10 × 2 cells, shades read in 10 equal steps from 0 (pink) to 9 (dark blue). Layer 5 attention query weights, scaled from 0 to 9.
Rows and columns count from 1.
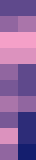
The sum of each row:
12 7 0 2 10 11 7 13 9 13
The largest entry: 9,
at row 10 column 2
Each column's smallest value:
0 0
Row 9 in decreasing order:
8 1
